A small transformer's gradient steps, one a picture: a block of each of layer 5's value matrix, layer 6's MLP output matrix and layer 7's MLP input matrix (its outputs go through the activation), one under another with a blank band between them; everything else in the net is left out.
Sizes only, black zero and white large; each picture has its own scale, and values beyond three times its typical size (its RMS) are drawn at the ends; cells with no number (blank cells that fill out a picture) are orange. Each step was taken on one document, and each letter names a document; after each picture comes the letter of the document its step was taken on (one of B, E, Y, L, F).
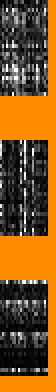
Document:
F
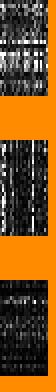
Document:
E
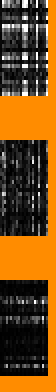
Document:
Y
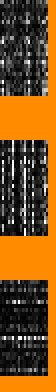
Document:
F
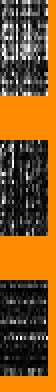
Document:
E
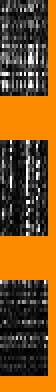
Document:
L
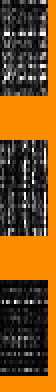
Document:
F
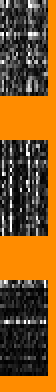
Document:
L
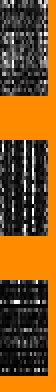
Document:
F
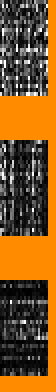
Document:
E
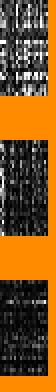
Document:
E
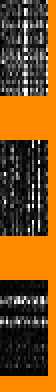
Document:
Y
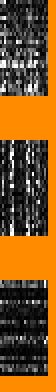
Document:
L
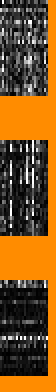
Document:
L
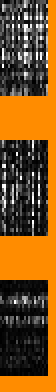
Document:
Y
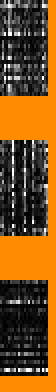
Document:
F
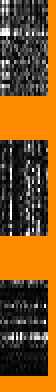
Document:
L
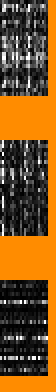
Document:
E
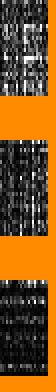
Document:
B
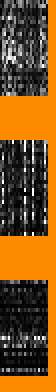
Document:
F
